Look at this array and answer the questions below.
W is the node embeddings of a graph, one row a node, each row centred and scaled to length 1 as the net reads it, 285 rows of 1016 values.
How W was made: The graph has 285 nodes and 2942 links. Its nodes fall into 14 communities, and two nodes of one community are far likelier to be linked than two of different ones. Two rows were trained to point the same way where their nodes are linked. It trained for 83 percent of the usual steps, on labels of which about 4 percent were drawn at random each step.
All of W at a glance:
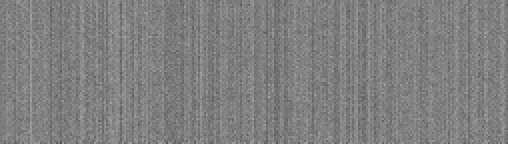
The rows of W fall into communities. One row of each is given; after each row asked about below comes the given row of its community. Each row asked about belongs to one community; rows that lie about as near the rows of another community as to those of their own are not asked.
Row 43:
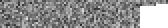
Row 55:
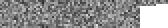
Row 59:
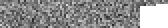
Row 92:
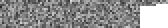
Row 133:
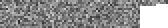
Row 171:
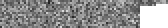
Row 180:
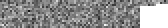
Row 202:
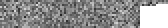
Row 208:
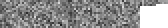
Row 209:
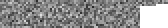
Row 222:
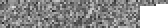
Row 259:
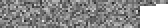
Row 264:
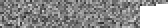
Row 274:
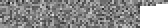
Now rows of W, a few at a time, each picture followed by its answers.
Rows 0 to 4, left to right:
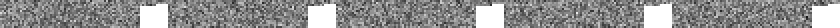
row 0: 202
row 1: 222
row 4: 180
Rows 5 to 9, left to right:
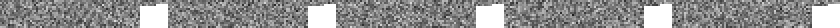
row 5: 208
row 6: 55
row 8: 180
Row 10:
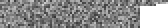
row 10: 180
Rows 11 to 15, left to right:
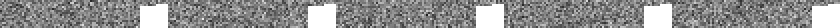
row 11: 208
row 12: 264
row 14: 222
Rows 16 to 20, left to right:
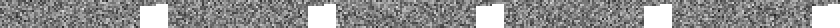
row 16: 43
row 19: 209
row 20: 43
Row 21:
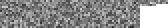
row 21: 209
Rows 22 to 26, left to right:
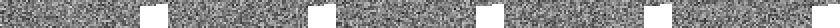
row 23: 264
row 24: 274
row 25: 180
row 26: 43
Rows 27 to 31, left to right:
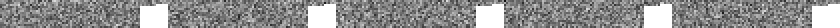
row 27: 259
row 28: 43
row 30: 133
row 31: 274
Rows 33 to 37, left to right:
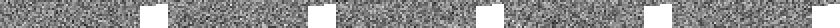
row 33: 274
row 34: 59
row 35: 43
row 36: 180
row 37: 209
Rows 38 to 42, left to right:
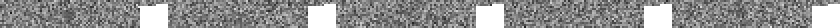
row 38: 208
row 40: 202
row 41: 92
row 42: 208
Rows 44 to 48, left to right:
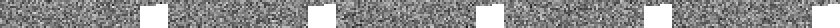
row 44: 259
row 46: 92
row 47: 202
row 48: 274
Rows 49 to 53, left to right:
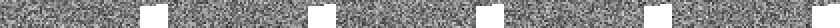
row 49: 222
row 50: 92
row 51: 171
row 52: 274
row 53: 55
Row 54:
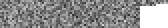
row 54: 55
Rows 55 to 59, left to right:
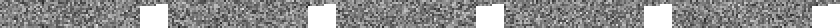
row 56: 43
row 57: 43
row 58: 133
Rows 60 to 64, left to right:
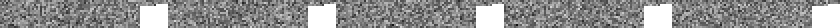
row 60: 264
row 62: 92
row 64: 55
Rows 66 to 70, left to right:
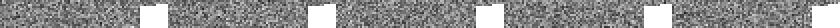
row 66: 92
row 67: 274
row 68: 92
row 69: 222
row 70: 43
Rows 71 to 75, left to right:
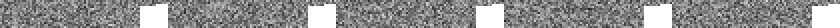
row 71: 171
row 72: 209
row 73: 55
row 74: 222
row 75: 222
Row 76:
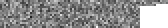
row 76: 92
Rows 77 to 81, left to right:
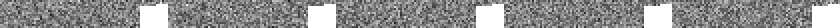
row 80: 171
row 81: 274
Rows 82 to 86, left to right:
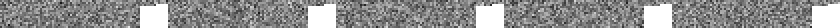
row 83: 208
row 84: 274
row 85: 92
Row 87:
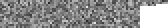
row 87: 222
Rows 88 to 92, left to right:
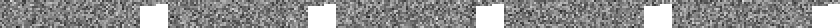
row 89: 133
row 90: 55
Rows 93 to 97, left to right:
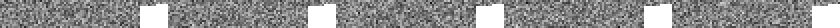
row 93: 171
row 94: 43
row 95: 259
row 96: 55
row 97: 92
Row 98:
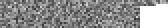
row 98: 180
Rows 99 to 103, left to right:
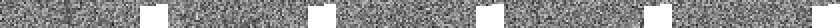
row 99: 208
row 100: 180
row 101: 264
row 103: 92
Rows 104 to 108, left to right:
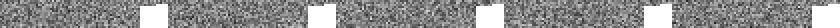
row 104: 222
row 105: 222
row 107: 208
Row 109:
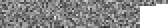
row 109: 259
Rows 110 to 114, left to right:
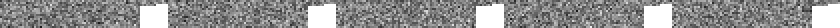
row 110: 259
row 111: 43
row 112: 55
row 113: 55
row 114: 59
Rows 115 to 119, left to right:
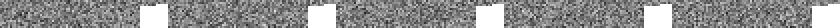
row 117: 222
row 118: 209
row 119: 92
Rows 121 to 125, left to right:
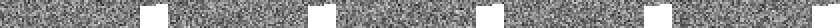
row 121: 171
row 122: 171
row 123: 202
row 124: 209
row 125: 274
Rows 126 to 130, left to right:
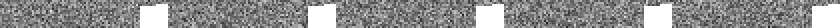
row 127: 55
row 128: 209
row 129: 202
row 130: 264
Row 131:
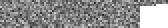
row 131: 55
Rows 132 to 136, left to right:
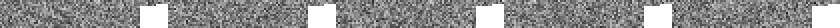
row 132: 274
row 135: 180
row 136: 171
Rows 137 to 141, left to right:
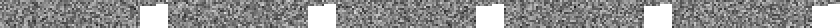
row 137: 209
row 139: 209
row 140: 55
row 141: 274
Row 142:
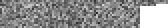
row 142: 208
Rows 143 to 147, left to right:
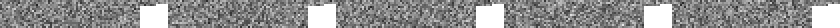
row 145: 264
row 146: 259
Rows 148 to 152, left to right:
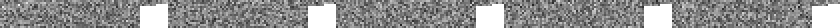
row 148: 264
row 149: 92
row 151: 171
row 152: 222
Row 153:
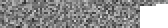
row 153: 59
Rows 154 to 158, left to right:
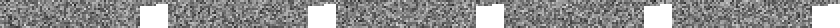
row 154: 202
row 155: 92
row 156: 133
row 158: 259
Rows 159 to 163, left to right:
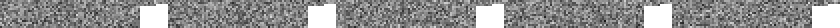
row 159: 180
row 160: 208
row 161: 208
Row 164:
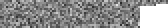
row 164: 222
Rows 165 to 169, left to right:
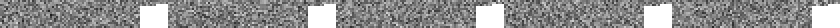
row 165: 171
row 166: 59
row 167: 92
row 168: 171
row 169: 55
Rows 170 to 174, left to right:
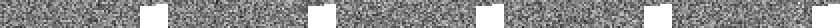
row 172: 259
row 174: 92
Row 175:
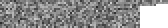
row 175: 133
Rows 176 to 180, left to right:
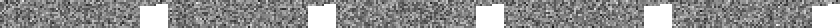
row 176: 222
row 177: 274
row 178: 222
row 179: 264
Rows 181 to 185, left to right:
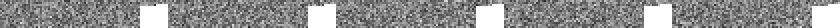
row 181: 92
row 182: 55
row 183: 43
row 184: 180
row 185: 222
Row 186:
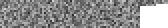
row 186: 264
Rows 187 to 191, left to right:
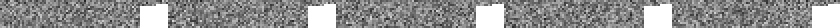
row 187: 209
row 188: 171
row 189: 133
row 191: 208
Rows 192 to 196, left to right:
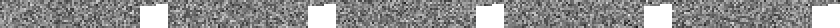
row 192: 55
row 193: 222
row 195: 202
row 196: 264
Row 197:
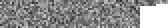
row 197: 208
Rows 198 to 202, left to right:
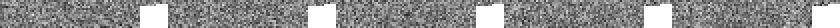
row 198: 222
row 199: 222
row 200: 202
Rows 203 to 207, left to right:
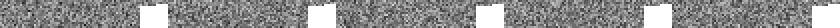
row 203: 180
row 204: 133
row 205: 274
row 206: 209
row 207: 92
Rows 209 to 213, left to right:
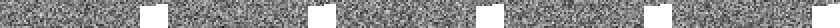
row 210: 264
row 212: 92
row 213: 180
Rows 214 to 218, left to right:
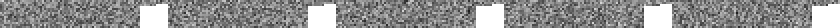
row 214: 222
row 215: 43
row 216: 209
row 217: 180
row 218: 133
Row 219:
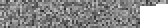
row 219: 202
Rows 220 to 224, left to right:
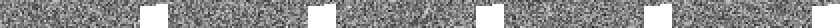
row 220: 59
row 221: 133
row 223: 274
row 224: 59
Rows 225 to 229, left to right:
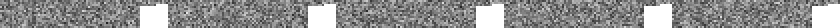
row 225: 209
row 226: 274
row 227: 180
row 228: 171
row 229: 171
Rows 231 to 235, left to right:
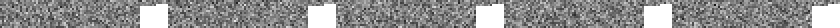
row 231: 259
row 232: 171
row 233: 274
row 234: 259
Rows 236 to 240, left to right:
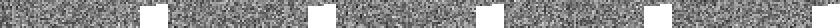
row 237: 92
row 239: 92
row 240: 43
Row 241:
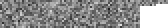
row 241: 133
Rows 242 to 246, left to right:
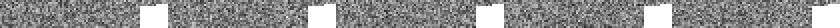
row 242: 259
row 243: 43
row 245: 133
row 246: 208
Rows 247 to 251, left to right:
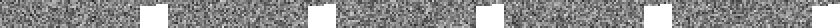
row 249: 180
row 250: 274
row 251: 55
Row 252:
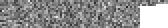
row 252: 208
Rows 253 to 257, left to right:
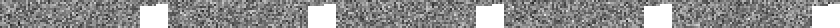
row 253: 133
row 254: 264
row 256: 43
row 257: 202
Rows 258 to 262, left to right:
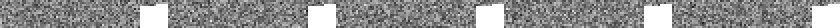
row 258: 180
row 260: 264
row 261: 274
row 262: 208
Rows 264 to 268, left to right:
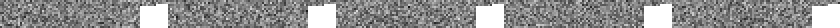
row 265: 133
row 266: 264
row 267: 274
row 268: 209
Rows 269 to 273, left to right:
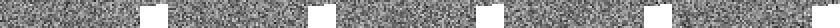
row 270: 209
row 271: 208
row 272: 55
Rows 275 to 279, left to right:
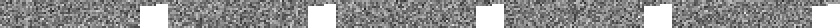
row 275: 55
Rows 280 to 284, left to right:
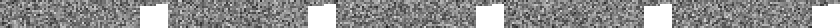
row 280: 171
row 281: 209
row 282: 222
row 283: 208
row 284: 171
